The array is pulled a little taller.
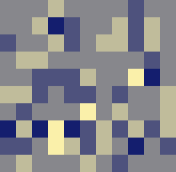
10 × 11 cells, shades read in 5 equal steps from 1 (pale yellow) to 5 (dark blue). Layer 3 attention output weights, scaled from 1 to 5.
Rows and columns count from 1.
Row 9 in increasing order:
1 2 2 3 3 3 4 4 4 4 5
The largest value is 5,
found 6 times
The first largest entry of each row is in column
9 4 1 10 10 3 2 1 9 8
